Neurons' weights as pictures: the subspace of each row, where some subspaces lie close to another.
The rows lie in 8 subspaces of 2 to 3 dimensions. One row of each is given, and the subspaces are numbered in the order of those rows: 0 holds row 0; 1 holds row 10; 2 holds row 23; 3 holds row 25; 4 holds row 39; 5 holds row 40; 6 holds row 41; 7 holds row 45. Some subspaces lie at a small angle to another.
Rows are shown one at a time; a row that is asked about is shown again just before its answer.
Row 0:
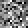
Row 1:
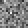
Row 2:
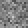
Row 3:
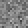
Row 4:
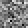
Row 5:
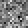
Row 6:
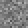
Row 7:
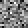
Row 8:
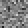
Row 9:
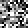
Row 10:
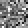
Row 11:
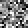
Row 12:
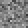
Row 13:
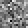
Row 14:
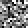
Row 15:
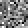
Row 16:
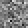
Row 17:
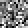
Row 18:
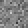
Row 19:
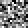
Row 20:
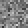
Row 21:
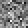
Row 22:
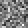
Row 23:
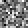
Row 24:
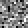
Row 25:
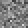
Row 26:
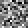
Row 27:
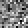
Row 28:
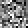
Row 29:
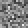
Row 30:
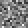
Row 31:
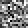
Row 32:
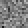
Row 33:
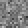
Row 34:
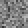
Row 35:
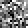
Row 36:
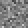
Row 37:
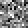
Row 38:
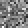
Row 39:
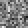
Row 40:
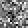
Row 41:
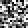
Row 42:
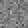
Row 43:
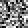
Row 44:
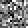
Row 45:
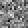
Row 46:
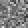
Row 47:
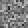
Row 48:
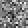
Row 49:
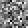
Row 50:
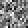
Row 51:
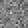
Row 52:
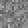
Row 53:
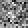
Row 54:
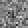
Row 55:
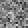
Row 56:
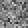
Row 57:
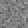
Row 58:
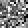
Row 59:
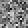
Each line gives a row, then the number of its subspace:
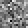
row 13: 6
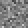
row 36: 3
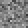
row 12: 6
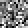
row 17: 2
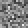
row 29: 7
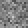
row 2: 5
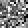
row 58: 1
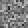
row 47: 7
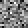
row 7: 2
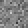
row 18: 2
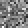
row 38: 1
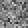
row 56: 5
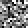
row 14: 3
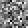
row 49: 0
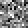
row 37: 7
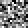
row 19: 6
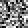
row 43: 4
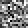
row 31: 7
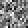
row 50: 7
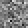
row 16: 3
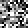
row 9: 1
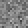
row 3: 0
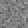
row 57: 4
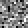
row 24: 6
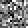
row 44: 7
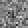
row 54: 2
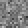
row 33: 4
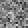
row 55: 5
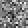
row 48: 5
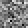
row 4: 3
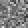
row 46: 1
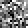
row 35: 6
